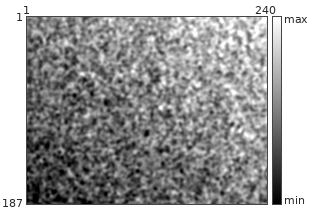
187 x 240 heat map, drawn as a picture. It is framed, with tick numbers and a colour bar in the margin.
The ninth with the highest average is the top right. There are no lone odd cells. No row or column stands out. The bottom left is the ninth with the lowest average. Values rise toward the top right. The field is mottled with small blotches. The halves do not mirror each other.
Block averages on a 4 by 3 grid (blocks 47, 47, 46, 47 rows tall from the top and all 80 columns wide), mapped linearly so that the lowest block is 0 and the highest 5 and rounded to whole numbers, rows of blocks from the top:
345
234
123
012
